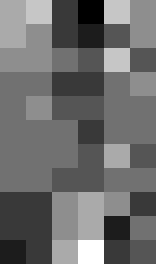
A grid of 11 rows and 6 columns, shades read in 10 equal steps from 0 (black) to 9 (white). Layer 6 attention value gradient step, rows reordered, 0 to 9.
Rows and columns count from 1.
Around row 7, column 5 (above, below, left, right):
4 4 3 3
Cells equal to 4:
20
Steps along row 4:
same down same up up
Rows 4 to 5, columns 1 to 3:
4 4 2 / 4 5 3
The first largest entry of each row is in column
2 1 5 6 2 1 5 1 4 4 4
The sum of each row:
27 22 27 21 23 22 24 22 22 20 23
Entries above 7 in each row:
0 0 0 0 0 0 0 0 0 0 1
